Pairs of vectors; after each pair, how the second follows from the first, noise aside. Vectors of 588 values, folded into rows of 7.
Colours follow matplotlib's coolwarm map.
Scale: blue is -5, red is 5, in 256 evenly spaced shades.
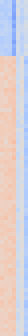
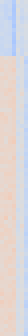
shrunk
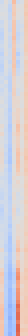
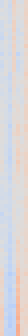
shrunk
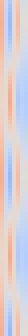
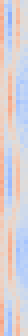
copied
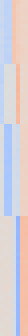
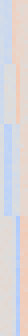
shrunk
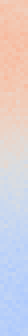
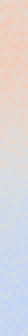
shrunk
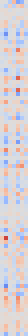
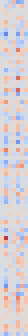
copied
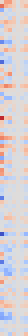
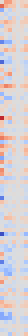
copied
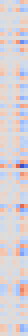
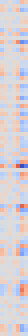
copied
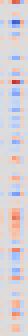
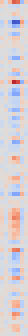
copied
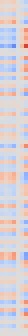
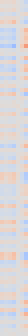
shrunk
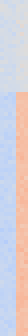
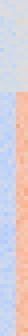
copied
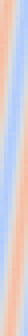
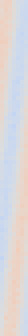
shrunk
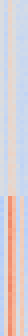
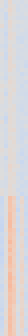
shrunk
